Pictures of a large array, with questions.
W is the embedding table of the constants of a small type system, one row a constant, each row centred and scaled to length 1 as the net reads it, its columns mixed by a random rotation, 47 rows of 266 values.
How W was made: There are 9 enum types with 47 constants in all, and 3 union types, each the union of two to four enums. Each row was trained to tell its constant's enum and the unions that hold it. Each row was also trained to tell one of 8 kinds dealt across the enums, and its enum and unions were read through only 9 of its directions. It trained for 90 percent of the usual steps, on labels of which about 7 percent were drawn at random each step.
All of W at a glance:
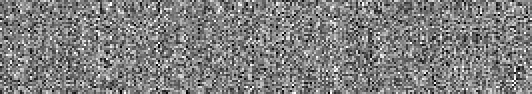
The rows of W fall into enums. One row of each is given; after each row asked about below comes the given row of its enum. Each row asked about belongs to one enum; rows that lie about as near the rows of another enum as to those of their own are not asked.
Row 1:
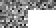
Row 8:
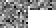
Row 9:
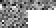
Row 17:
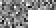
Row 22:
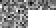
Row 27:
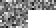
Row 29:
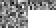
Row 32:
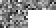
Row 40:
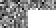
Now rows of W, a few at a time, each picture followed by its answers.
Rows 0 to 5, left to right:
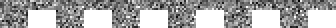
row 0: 8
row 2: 1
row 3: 17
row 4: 1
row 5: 1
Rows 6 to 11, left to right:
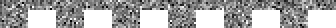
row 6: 29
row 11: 17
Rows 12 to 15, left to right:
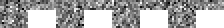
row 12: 9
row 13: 32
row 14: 40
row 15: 9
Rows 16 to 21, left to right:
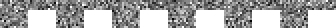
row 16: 40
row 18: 40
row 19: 40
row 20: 22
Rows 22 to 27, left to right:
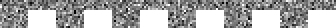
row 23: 1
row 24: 17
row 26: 32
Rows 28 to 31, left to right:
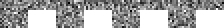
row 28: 17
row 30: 1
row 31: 40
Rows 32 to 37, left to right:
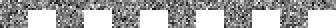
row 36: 32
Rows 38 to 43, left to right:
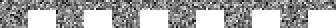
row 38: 9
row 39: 9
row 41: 9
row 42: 40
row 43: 8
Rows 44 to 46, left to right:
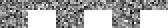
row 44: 9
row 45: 17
